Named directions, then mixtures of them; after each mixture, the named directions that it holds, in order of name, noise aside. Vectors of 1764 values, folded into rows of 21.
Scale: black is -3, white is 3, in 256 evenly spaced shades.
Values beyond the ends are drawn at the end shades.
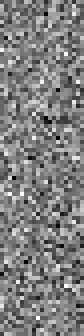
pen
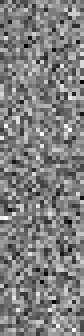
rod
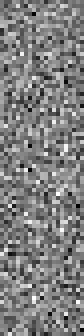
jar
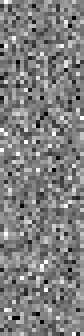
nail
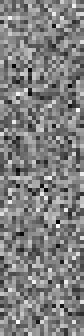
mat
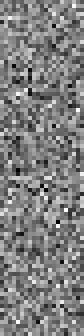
mat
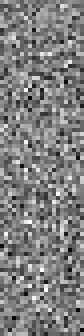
jar, nail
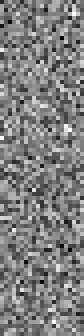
pen, rod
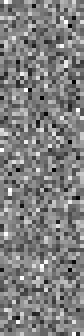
mat, nail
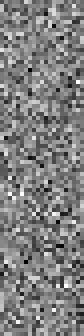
mat, pen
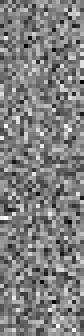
rod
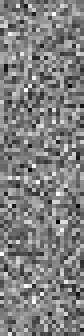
jar, mat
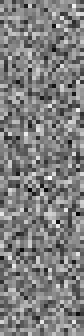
mat, rod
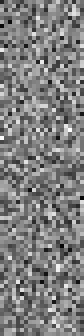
pen, rod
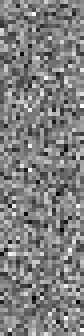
jar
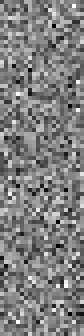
mat, pen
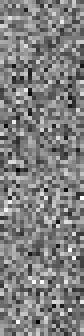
mat, rod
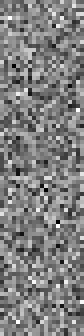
mat
